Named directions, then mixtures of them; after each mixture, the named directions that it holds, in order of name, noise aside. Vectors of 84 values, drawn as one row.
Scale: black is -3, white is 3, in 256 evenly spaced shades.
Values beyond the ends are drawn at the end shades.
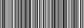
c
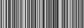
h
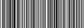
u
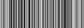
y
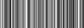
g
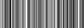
g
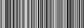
c, g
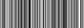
c, y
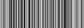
y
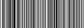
u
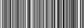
c, g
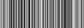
y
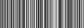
c, h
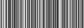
h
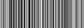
y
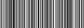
c, y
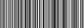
c, h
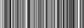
g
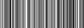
g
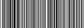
u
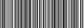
c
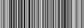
y
